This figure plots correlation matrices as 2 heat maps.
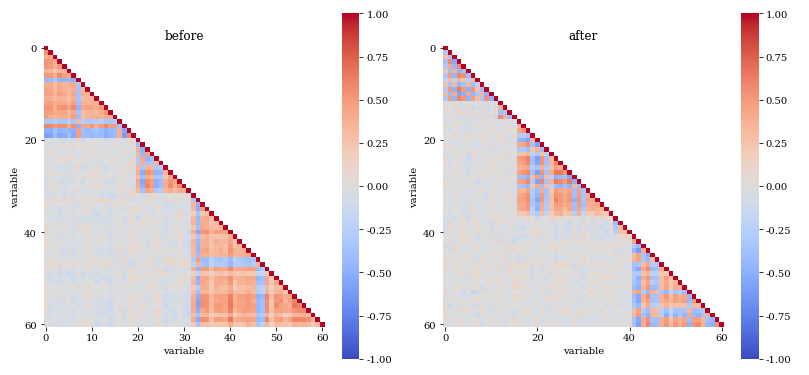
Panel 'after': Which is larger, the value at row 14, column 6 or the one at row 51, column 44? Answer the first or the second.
the second
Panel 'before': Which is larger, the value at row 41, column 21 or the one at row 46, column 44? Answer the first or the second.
the first
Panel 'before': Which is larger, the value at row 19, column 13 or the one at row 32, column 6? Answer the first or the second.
the second
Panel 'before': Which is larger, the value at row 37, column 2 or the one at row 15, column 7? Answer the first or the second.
the first
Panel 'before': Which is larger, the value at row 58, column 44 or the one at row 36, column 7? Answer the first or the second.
the first
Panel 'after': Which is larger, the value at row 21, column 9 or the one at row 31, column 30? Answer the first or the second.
the first
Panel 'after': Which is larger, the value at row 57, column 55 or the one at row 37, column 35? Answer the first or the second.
the second
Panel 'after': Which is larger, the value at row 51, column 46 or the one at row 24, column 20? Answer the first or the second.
the first
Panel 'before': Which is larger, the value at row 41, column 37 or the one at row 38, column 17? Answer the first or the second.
the first
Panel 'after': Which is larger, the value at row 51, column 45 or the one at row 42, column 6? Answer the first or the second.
the second
